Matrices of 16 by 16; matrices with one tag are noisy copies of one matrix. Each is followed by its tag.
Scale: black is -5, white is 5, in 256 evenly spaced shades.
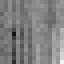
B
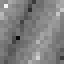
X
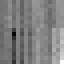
B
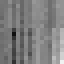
B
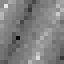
X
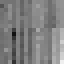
B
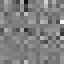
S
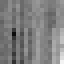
B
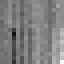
B
